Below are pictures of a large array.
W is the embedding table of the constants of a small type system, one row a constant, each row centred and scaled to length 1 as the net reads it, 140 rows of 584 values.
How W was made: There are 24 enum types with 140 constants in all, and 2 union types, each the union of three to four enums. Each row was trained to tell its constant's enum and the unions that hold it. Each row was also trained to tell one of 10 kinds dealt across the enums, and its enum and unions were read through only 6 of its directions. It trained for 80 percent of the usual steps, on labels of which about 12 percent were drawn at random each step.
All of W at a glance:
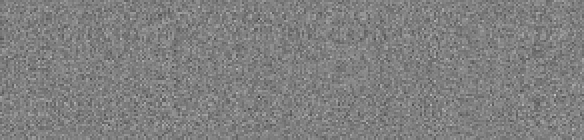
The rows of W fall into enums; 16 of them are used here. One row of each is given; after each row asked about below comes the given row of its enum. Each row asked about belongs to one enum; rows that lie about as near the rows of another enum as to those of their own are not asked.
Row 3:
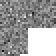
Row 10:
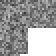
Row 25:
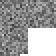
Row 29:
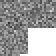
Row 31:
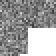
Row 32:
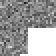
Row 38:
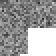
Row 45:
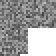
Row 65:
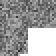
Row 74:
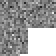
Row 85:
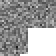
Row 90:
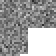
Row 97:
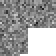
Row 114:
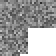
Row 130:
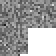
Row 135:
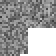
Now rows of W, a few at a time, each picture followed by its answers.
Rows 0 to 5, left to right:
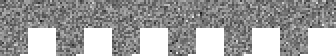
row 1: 85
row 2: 25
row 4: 38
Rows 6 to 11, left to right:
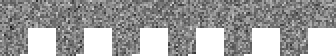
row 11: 135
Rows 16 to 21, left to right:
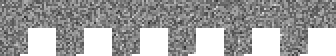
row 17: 29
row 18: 97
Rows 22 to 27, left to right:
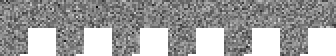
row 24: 90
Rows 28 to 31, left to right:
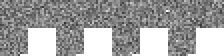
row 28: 29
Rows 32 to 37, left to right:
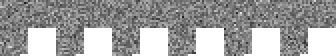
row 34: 85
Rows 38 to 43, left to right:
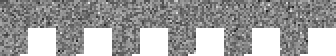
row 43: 3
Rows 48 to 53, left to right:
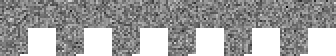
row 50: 114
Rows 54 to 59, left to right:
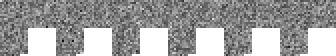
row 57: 135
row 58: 130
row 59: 90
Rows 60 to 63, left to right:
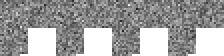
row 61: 10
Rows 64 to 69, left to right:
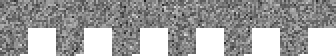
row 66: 3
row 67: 10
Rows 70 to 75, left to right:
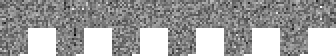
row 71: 3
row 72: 25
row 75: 38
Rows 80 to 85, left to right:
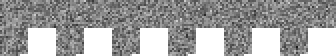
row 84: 29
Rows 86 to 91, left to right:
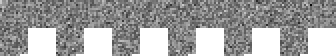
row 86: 85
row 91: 25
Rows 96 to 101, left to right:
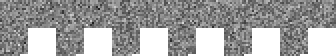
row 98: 29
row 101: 135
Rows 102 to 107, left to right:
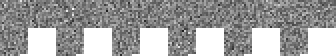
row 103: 3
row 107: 85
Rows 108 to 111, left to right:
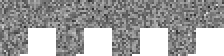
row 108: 85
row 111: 114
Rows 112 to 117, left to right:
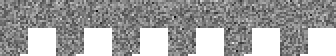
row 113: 114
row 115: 114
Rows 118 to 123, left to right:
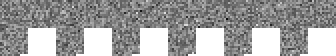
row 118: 38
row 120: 74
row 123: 114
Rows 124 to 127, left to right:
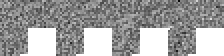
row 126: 3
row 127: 25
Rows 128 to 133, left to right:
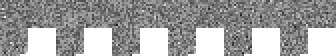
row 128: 74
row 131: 32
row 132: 25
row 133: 29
